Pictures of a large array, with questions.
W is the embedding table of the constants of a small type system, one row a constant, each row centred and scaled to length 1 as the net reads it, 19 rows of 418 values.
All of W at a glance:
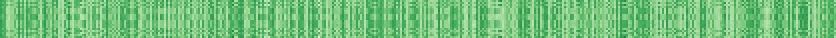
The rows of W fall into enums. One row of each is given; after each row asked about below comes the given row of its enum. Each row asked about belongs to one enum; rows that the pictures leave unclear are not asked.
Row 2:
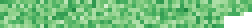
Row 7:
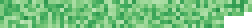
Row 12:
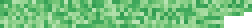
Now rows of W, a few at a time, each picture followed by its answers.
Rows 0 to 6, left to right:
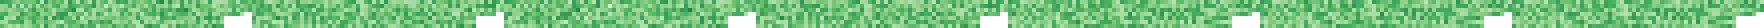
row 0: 2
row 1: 7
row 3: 7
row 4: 12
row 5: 12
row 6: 12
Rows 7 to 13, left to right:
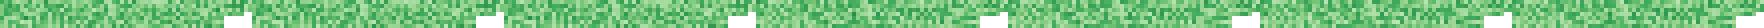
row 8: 7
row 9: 7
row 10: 12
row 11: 12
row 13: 12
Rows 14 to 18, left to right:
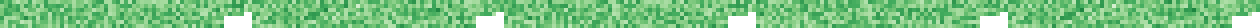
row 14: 7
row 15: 2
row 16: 7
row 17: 12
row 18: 2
